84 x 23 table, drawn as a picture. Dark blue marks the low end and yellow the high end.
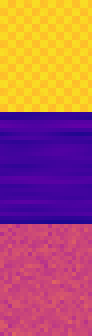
The table splits into 3 rows of 1 panel. Panel 1,1: very high, checkered, faint in contrast. Panel 2,1: very low, streaked across, faint in contrast. Panel 3,1: middling, fine-grained, faint in contrast.
